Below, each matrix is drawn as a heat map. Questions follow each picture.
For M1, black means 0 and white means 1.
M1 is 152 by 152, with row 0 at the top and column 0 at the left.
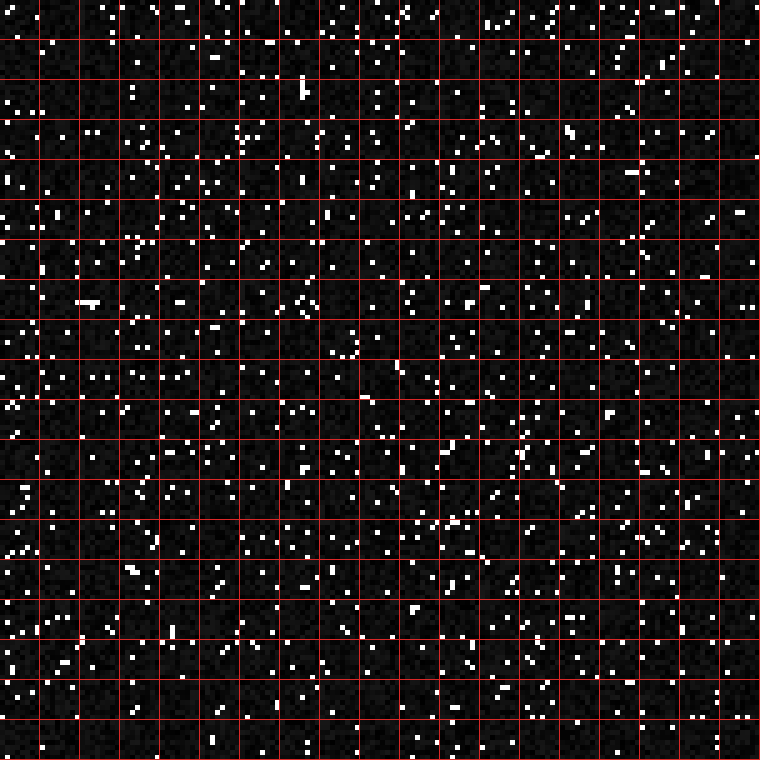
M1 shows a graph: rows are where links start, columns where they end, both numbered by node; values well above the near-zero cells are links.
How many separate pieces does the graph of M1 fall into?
2
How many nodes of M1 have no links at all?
1
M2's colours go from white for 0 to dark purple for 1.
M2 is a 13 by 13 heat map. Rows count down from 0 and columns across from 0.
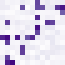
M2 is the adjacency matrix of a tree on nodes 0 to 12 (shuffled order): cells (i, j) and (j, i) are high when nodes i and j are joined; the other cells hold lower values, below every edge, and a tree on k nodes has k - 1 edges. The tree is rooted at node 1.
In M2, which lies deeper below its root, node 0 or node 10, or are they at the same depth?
the same depth
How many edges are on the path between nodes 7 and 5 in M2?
1
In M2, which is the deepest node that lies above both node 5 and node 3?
7
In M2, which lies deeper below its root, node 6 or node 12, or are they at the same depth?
node 6
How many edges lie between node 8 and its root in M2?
1
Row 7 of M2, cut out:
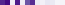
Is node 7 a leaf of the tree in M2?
no
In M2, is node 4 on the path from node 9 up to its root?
yes
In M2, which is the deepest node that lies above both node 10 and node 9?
4
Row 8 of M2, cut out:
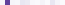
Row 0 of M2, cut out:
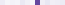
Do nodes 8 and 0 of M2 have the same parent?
no
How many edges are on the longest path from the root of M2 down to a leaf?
2
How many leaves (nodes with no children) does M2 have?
9
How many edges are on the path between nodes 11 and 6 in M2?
3
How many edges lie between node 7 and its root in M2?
1
